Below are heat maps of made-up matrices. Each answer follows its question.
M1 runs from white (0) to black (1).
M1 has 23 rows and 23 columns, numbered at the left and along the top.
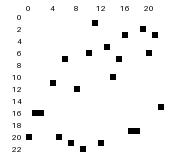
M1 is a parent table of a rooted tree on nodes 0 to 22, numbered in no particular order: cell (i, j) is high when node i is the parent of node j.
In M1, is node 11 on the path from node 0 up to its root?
no
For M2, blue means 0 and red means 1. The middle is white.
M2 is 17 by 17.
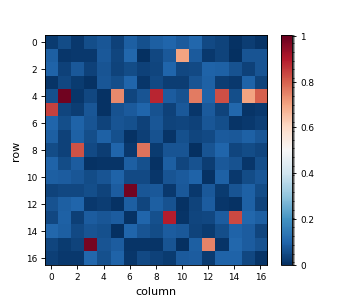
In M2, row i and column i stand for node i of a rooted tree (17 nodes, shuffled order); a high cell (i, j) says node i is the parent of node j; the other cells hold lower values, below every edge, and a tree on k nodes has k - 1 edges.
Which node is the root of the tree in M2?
4
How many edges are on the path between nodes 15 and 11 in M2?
2
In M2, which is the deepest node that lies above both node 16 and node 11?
4
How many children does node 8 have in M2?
2
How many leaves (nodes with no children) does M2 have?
10
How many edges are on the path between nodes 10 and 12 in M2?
4
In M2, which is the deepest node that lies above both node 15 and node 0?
4
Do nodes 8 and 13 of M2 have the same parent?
yes
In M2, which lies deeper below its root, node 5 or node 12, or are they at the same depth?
node 12
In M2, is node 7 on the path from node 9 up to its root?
no
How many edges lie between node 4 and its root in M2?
0
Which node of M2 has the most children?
4
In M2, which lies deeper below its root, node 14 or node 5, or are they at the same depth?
node 14
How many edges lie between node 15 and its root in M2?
1
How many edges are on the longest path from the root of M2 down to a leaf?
2
